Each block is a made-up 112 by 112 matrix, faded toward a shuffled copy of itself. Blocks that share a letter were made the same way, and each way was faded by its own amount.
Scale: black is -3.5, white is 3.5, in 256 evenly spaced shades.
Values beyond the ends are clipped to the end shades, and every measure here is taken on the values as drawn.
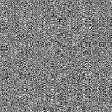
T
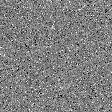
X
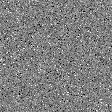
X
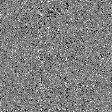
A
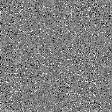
A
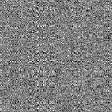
T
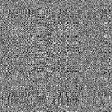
T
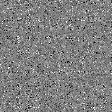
A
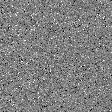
X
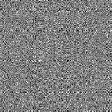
T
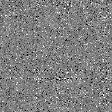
A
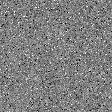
X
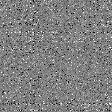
A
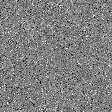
X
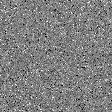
X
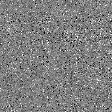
A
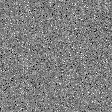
X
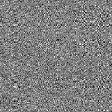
T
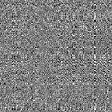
T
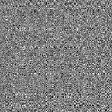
T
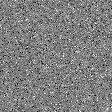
X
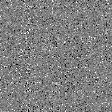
A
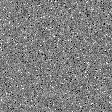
X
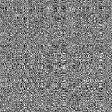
T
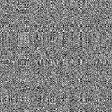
T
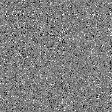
A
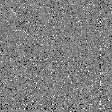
A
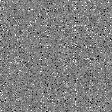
A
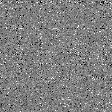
A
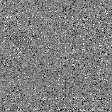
A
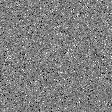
X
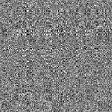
T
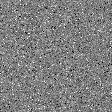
X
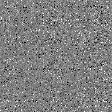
A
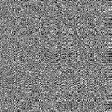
T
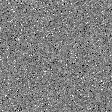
X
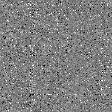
A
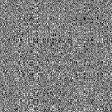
T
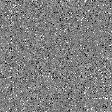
A
